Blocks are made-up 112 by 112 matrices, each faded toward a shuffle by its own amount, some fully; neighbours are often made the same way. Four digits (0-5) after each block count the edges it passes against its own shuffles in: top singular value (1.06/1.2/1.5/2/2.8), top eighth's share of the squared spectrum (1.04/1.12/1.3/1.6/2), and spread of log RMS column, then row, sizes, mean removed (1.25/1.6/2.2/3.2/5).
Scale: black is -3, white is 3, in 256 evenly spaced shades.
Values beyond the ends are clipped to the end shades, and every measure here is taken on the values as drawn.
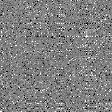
4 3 2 2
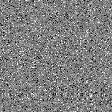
3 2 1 1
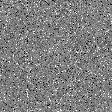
2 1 1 0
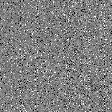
3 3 2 0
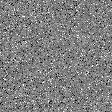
0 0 0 0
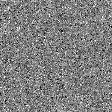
0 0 2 0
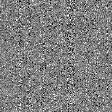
1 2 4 0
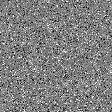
3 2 1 1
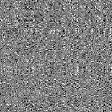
4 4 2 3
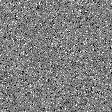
0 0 0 0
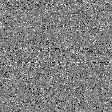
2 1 0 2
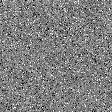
0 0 0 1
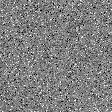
0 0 0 0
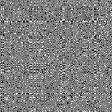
5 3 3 3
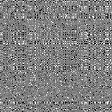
5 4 3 3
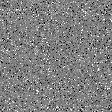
3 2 1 1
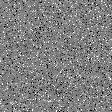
0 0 0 0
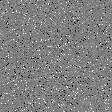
2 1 0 1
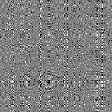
5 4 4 3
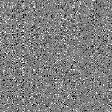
4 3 2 2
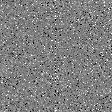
3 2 1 0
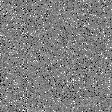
3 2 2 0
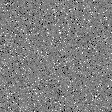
0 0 0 0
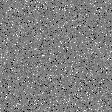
0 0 0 0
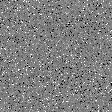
0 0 0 0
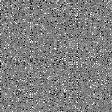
4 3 2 2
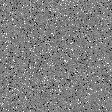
0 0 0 0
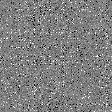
2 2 2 2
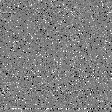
3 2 0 1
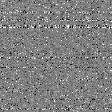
4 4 1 3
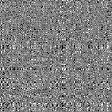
5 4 3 3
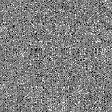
4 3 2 2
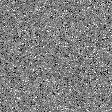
2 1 0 0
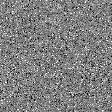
3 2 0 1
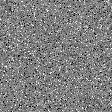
2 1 0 0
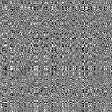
5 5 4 4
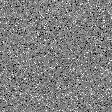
1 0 0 0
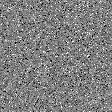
2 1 0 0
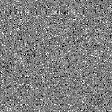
4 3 2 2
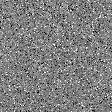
2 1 0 0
